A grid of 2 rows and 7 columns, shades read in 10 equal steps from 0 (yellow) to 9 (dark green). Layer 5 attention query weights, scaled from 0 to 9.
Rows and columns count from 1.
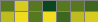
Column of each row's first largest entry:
4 5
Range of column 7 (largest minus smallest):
6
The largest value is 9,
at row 1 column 4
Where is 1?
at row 1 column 2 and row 2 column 7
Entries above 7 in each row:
1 0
